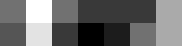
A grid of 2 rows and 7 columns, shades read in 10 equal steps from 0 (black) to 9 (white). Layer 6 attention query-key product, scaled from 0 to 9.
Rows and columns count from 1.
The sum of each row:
29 24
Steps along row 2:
up down down up up up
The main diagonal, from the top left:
4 8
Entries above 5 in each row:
2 2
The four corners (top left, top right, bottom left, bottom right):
4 6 3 6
